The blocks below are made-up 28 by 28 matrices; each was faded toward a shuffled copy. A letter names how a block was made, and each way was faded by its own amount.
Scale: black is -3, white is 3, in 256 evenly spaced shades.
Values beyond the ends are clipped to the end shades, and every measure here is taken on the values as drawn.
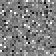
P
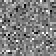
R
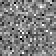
R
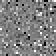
P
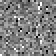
R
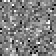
R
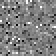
P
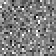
R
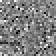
R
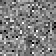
R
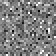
R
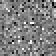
P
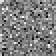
R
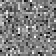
R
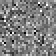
R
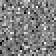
R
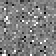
P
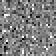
R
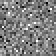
R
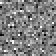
R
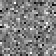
R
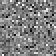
R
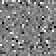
P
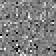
P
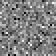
R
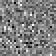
R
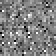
P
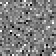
P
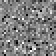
R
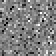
P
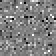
P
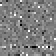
P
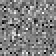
P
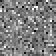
R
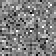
R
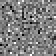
P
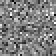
R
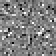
P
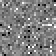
P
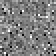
P
